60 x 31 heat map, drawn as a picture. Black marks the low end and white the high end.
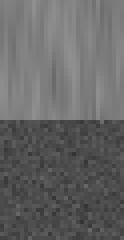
The table splits into 2 rows of 1 panel. Panel 1,1: middling, streaked downward, faint in contrast. Panel 2,1: low, fine-grained, faint in contrast.
